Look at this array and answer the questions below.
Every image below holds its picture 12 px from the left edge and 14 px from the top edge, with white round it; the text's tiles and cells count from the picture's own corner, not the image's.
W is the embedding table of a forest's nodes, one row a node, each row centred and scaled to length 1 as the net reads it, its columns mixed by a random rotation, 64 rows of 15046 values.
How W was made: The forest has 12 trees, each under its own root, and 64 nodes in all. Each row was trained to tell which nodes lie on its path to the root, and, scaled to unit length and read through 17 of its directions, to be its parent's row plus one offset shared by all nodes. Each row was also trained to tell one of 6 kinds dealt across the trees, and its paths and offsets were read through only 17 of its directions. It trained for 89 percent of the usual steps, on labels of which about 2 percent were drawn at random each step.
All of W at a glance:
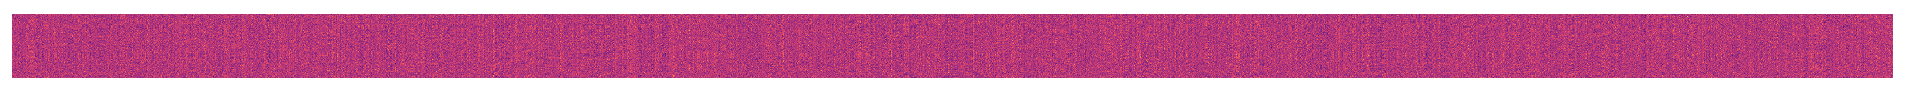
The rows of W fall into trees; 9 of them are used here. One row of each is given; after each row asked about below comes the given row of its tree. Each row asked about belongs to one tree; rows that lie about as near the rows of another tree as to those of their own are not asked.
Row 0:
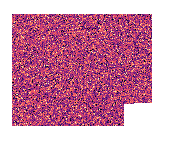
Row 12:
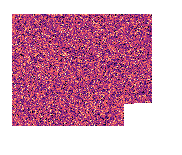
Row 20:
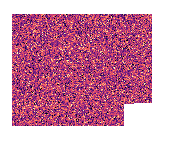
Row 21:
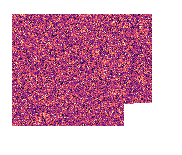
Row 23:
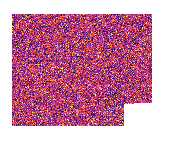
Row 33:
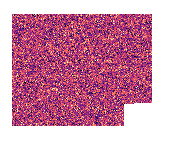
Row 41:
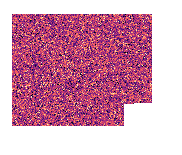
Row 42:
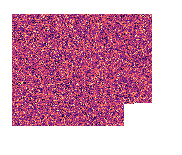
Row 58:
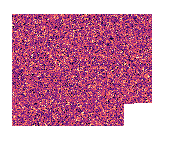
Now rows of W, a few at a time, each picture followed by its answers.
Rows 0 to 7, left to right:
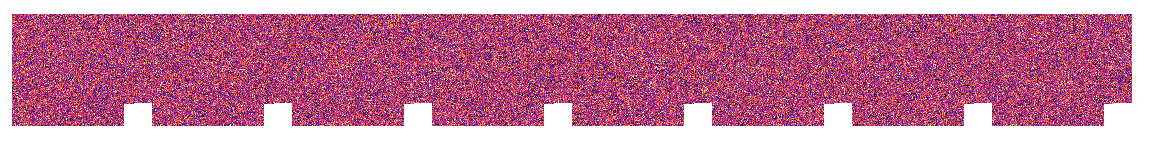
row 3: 42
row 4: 58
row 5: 23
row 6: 20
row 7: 23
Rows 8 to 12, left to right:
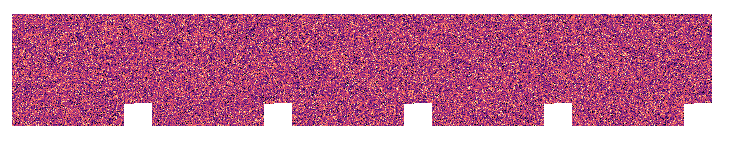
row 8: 33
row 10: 58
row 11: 12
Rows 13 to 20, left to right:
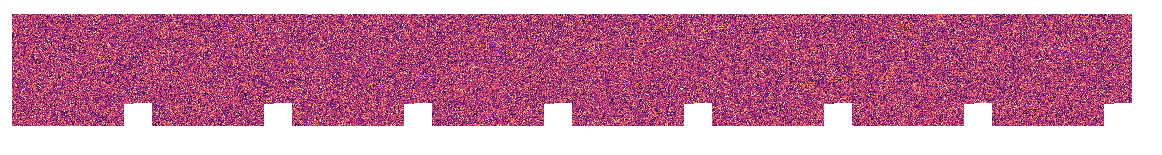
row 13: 12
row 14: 20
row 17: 42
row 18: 41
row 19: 23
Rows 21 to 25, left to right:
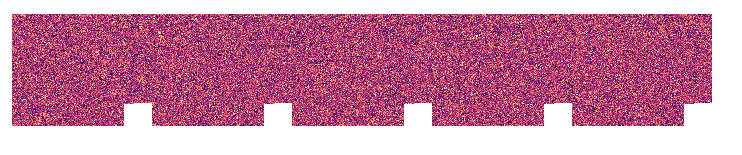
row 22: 0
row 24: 20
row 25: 0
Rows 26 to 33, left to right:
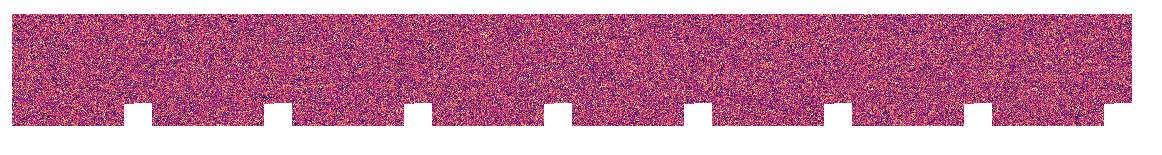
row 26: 42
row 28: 42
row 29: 33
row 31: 41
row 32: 20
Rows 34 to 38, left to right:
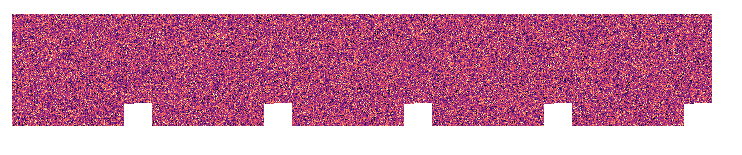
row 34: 41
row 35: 0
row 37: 23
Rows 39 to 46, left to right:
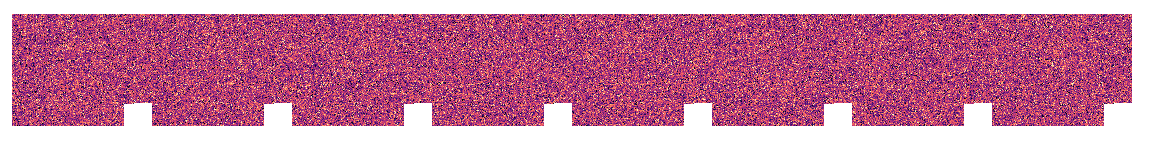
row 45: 21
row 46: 42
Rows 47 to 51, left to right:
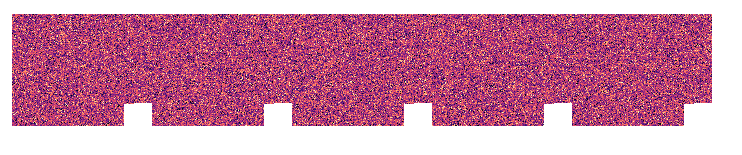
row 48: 33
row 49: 0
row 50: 58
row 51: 23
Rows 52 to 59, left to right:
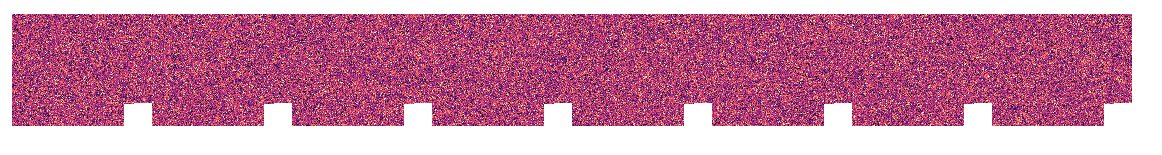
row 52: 23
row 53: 41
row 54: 23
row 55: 42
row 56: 23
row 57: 33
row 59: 21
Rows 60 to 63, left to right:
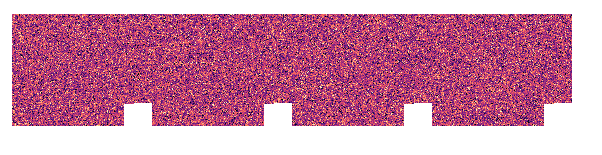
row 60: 0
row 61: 42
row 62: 42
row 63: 12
